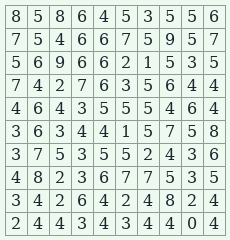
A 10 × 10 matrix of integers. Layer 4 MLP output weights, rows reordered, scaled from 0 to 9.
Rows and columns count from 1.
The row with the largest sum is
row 2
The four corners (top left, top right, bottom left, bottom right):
8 6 2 4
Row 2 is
7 5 4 6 6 7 5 9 5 7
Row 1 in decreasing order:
8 8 6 6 5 5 5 5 4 3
